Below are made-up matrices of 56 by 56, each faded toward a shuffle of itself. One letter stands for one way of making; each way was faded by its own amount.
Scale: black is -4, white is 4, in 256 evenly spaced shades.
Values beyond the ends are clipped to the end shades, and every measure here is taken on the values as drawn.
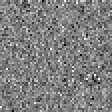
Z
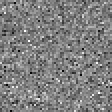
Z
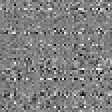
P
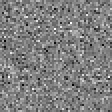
Z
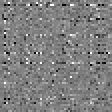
P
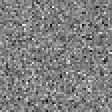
Z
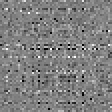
P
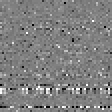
P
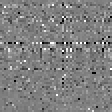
P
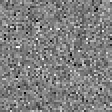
Z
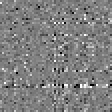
P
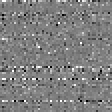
P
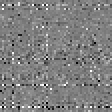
P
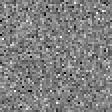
Z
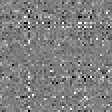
P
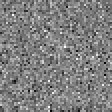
Z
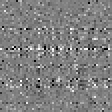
P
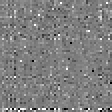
P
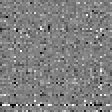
P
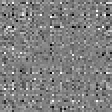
P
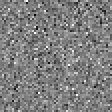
Z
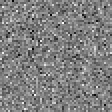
Z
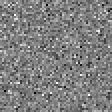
Z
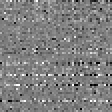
P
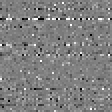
P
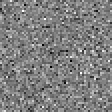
Z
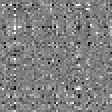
P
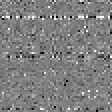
P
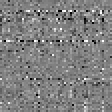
P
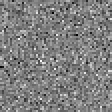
Z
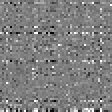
P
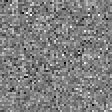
Z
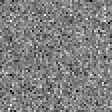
Z
